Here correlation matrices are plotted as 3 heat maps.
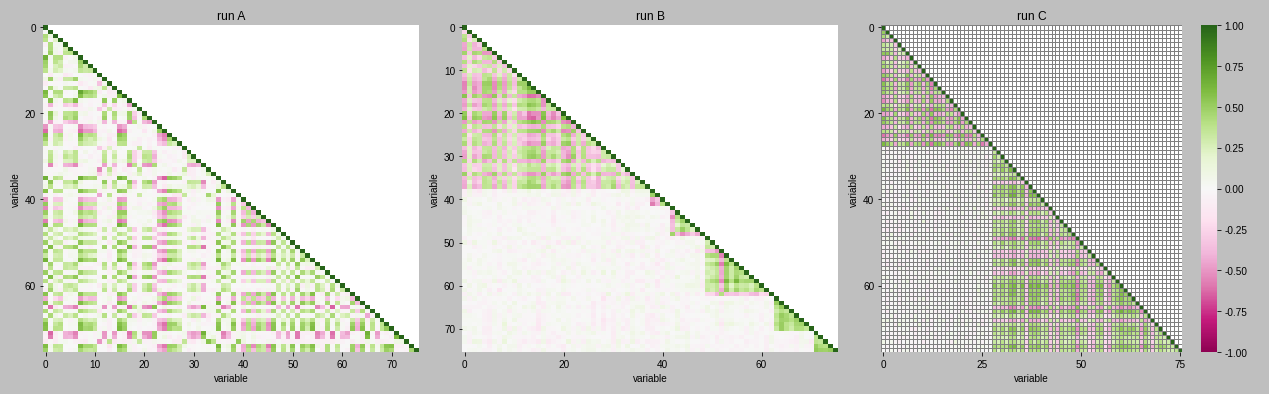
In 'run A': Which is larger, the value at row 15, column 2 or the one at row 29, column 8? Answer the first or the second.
the first
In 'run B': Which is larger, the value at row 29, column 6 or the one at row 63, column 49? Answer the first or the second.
the second
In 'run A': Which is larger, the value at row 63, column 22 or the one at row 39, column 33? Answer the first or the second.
the second
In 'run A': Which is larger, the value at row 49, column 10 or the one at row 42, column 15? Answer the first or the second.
the first
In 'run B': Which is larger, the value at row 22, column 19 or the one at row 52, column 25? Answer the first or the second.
the first
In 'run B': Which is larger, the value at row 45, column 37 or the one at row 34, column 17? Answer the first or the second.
the first
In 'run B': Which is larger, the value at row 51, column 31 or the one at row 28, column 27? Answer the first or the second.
the first
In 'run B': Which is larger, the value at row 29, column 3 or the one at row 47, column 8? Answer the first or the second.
the second
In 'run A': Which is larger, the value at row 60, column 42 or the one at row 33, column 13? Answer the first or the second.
the second
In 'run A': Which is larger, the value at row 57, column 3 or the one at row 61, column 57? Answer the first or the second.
the first
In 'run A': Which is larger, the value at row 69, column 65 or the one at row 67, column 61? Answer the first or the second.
the second
